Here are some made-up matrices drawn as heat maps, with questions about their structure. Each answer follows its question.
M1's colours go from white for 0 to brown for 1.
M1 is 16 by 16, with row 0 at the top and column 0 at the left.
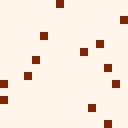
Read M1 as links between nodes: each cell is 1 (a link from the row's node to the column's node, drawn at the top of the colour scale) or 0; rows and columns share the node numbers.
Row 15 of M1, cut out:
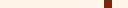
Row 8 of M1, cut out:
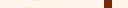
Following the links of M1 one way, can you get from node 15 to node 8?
no
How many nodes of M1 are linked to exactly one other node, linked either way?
7
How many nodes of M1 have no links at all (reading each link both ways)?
1
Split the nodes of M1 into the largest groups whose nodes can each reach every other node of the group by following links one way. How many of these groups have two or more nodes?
1
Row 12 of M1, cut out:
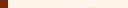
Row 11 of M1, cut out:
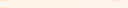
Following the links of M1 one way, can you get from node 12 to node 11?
no
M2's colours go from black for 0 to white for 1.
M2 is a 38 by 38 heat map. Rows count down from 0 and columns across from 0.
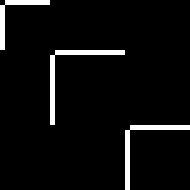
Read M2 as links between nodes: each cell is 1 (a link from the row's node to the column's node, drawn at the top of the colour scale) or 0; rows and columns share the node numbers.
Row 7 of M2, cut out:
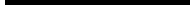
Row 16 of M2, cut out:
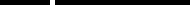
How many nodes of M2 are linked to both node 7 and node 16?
0
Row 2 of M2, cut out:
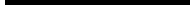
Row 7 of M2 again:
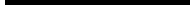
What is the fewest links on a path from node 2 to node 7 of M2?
2
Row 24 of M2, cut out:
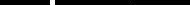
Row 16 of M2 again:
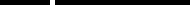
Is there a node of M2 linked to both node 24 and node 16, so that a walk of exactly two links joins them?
yes
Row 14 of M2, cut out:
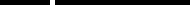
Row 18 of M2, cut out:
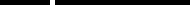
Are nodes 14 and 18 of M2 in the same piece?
yes
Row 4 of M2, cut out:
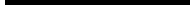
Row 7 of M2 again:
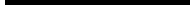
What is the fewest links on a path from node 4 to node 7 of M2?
2
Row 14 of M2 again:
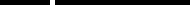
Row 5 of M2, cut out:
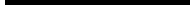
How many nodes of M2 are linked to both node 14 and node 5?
0
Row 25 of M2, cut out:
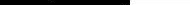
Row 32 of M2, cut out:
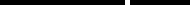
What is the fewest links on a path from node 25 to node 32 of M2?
1
